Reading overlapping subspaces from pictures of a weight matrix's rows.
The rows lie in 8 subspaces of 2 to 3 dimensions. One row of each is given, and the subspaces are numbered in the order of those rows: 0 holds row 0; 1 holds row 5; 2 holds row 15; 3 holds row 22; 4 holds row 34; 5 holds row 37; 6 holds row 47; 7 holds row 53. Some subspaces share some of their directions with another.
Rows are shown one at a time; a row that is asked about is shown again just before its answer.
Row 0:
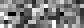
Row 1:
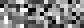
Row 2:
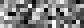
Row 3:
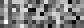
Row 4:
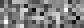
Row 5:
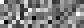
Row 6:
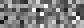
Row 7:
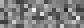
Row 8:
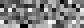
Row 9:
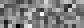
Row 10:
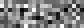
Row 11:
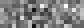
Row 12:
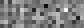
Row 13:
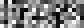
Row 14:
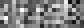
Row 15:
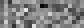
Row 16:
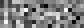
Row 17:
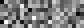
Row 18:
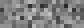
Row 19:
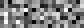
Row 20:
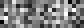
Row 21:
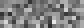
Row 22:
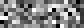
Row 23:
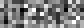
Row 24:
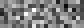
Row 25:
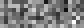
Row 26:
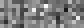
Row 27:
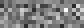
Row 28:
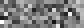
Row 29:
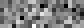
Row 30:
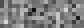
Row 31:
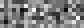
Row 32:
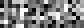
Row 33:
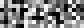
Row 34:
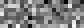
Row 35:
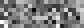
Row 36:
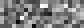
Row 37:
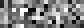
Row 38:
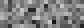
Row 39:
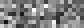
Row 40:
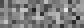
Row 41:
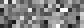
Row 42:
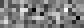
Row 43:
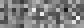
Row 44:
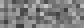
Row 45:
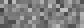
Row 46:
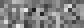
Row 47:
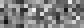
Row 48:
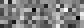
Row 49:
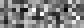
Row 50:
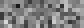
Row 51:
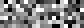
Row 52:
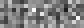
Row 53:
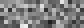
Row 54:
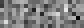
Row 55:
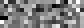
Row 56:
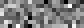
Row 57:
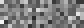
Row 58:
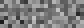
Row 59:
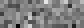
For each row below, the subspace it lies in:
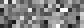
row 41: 6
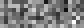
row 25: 4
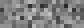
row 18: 2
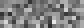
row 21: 5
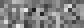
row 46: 4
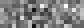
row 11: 2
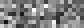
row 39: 0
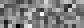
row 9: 4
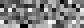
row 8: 7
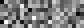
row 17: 1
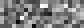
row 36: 2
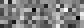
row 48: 6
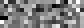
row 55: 3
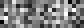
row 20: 3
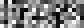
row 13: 6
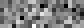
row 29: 2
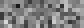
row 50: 5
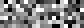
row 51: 3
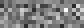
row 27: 7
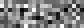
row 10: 7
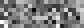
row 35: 3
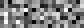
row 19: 2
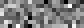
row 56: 4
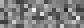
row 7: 3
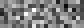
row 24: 2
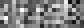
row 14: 3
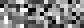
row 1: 6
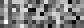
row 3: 7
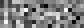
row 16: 2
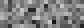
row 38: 5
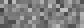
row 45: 6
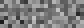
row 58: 1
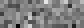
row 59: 4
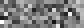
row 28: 3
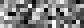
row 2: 0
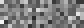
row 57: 1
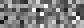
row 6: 1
